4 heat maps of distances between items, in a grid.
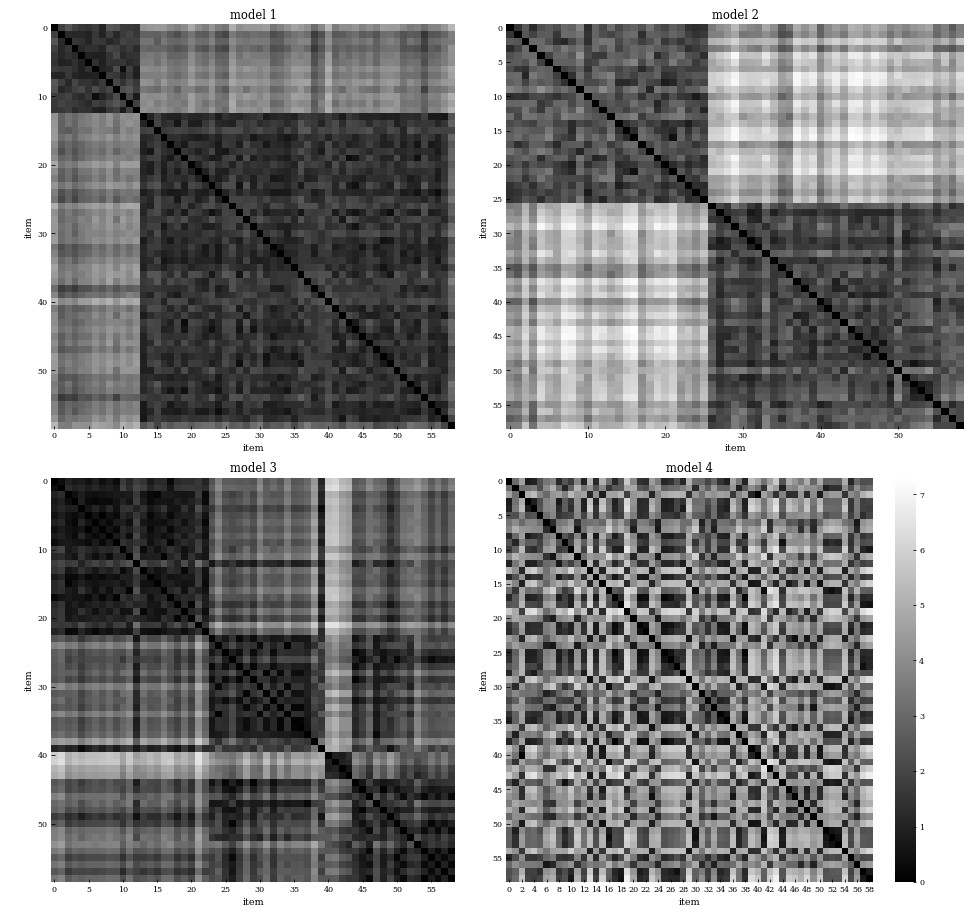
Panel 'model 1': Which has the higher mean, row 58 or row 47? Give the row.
58
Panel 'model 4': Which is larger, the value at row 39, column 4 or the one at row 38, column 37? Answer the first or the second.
the first
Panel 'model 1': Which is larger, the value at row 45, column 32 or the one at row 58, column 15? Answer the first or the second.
the second
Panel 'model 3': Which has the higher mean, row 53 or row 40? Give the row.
40
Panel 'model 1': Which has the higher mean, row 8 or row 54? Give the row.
8
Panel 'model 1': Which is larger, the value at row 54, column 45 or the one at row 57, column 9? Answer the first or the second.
the second
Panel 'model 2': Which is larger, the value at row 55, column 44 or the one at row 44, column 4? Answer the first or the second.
the second
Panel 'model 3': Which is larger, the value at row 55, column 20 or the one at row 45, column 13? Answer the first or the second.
the second
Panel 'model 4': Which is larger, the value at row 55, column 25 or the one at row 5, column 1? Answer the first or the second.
the second
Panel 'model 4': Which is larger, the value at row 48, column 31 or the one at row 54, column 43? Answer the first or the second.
the first
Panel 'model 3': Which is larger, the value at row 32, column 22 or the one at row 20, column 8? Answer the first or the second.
the first
